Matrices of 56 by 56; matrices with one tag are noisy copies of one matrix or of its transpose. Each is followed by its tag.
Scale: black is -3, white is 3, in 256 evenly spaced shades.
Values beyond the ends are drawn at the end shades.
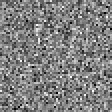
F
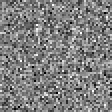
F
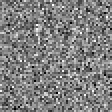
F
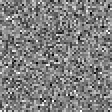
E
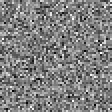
E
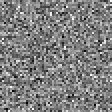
E
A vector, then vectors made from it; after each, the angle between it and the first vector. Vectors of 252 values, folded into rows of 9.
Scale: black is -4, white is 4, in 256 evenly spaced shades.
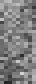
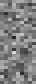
orthogonal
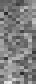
nearly opposite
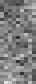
nearly opposite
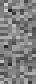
orthogonal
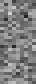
orthogonal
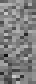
partly aligned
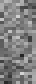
nearly parallel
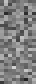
orthogonal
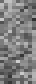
nearly parallel
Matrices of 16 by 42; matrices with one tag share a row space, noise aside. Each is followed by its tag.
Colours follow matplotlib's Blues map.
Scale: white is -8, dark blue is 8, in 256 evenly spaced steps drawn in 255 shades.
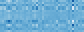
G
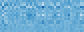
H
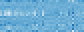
G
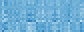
H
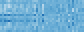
G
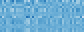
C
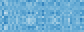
H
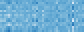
G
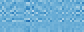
C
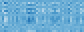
H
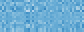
C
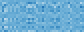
H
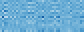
H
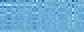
G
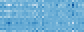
G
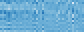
G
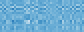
C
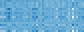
G
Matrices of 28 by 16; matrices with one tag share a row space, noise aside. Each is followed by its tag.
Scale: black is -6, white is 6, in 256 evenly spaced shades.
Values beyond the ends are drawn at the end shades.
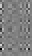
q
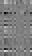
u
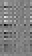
u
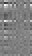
u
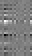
u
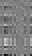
u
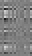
u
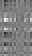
u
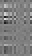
u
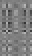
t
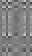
t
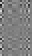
q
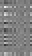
u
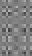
t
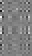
q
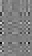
q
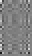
q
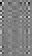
q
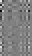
q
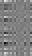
u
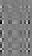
q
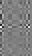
q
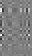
q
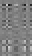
t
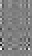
q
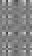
t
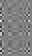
q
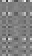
t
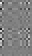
q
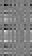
u
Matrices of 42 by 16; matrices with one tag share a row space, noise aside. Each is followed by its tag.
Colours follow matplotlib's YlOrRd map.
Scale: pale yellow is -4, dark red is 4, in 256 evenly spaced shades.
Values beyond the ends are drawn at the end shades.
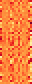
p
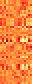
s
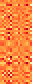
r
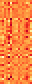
r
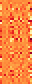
p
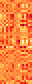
s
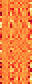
p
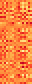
s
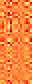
r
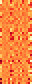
p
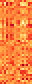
s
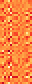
r
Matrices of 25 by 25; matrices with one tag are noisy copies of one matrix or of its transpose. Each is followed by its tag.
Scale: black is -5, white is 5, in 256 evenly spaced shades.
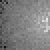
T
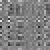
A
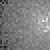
T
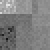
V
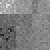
V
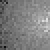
T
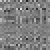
A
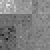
V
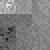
V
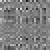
A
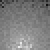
T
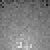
T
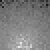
T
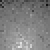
T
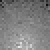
T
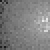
T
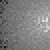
T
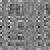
A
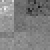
V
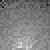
T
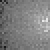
T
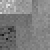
V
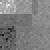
V
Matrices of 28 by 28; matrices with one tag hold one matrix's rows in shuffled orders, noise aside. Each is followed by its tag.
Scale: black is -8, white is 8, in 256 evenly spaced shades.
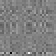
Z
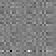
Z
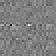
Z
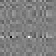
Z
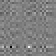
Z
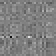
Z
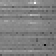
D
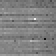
D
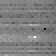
D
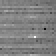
D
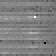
D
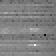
D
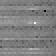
D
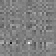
Z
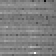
D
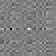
Z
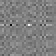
Z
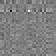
Z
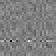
Z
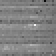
D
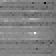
D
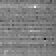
D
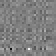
Z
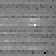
D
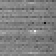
D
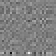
Z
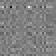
Z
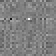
Z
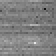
D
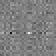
Z
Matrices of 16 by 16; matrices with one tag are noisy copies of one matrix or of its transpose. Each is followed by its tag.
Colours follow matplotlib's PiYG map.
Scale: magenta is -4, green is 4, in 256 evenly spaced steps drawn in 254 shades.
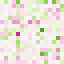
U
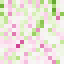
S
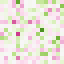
U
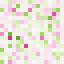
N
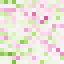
S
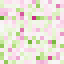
U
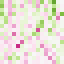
S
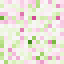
U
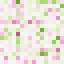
U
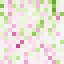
S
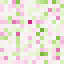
U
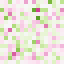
N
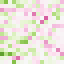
S
